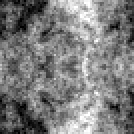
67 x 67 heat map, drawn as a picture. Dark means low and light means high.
Stripes: none. Mirror symmetry: top to bottom. Odd rows or columns: none.
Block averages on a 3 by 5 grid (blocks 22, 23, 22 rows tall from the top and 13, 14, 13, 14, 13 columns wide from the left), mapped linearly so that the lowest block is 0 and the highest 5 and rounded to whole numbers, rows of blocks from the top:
01451 / 22343 / 01451
